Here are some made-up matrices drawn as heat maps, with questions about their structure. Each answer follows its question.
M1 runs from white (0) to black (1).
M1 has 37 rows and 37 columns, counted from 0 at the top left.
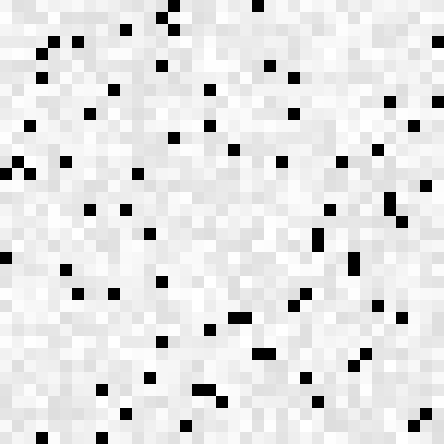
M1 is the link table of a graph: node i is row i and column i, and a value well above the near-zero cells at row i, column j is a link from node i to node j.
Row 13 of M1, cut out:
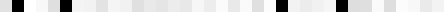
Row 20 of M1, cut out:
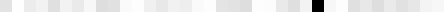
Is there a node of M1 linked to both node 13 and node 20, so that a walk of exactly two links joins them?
no
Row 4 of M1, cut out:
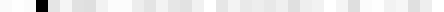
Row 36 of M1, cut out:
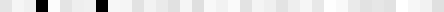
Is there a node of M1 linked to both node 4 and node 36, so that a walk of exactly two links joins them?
yes
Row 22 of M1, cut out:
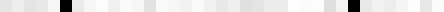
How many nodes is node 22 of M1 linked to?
2
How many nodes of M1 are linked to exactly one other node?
11
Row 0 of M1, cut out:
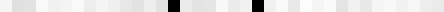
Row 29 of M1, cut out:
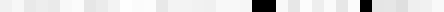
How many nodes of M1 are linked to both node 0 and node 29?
1
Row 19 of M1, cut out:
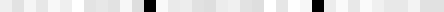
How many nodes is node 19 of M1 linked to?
2
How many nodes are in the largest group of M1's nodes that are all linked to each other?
2
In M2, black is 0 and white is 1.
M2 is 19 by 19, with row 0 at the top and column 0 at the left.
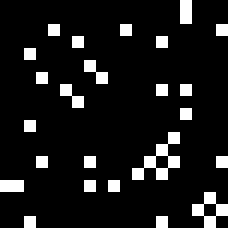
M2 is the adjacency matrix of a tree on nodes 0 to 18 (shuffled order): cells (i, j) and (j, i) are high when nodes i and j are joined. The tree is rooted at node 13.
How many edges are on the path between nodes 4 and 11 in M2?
5
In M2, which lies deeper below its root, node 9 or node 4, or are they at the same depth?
the same depth
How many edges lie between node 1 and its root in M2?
3
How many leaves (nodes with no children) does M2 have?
10
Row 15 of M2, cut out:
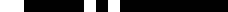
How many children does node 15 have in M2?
3
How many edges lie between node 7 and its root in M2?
1
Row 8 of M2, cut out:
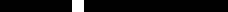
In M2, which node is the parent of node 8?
6
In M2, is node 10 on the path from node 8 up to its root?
no
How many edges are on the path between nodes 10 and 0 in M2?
6
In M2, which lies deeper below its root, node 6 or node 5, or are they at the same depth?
the same depth
